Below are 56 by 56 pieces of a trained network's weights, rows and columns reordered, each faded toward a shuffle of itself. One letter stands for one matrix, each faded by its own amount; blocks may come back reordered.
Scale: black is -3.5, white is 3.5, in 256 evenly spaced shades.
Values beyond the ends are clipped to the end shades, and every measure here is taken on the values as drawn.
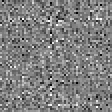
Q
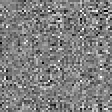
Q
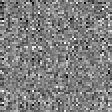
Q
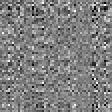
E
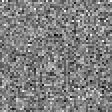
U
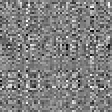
E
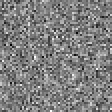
U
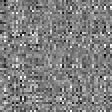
E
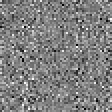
Q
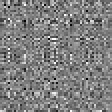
E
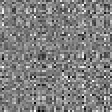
E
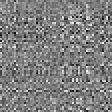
E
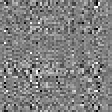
E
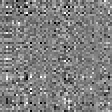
E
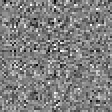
Q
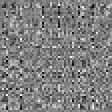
E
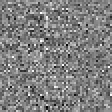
Q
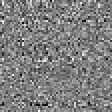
Q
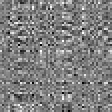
E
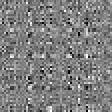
E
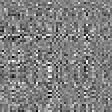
E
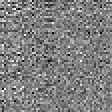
Q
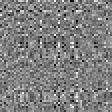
E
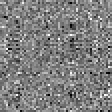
Q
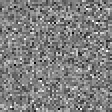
U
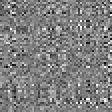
E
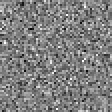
U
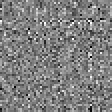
Q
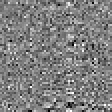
Q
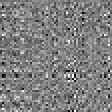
E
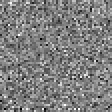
U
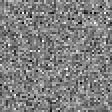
U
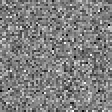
U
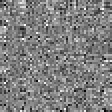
Q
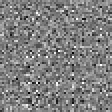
Q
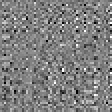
E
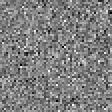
U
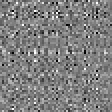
E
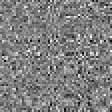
Q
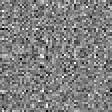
Q
